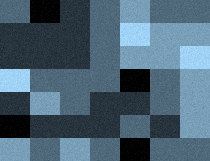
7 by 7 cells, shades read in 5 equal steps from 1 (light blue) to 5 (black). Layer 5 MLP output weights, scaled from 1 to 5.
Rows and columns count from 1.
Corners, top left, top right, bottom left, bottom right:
3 3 2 3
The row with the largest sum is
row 6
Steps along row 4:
up same same up down down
